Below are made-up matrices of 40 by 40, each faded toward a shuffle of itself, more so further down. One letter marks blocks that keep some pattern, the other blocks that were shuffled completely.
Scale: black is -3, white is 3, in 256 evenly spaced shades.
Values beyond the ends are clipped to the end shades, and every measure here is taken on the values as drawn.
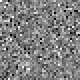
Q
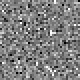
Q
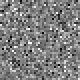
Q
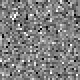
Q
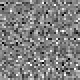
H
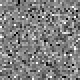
Q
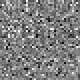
H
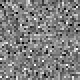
Q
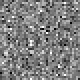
H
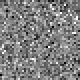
Q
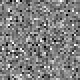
H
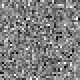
Q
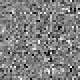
H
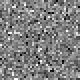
Q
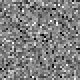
Q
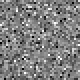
Q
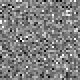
H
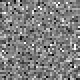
Q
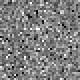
Q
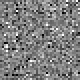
H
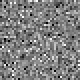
Q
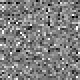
H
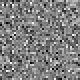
H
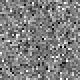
Q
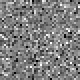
Q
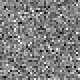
Q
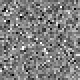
Q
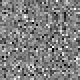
H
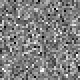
Q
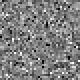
Q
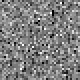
Q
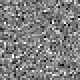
Q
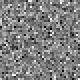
Q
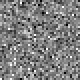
H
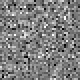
H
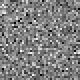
Q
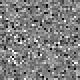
Q
